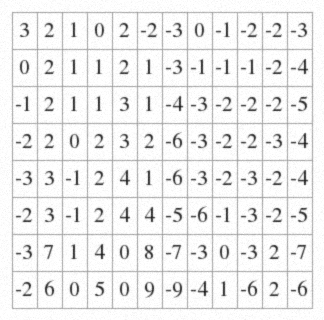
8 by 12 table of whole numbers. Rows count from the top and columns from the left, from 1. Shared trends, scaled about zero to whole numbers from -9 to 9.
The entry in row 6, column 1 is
-2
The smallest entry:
-9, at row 8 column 7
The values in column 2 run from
2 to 7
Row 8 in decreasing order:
9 6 5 2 1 0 0 -2 -4 -6 -6 -9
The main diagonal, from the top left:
3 2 1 2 4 4 -7 -4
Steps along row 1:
down down down up down down up down down same down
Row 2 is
0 2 1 1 2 1 -3 -1 -1 -1 -2 -4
